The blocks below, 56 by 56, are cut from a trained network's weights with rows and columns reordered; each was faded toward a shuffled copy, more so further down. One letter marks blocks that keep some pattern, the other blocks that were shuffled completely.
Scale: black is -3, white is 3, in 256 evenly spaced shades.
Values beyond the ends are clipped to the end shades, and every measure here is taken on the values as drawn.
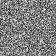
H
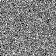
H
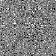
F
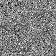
H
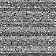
F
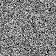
H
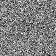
H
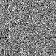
F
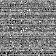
F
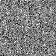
H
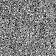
H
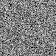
H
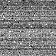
F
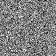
H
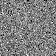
H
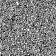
H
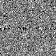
F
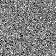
H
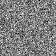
H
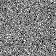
H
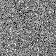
H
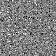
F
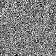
F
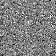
F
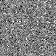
F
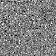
F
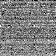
F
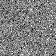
H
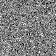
H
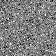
H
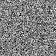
H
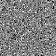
F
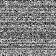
F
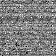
F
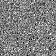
F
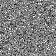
H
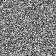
H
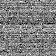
F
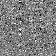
F
